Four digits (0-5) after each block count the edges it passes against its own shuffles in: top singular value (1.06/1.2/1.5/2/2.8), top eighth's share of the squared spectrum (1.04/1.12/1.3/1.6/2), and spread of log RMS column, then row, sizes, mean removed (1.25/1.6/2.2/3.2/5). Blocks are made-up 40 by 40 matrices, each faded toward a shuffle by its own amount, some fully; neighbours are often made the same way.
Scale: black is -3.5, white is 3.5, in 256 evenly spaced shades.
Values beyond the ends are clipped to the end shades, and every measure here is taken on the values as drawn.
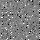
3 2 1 0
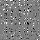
4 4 2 1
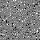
2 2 1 0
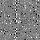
3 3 2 0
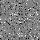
3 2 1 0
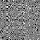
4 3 2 1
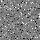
0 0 0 0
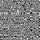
3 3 1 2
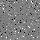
1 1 0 0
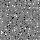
0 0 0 0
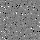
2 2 0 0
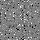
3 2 1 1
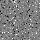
1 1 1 0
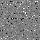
2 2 0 1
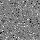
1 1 0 1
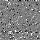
2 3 0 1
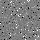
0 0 0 0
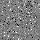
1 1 0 0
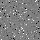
0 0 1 0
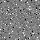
1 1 0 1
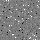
0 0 0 0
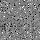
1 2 0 1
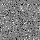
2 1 0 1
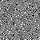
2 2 0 1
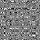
3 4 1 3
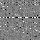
4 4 0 2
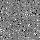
1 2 0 1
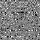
3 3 0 2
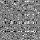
4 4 1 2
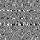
4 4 1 3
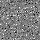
1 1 0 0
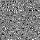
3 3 0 2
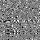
3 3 1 2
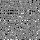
3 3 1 2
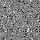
3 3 1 2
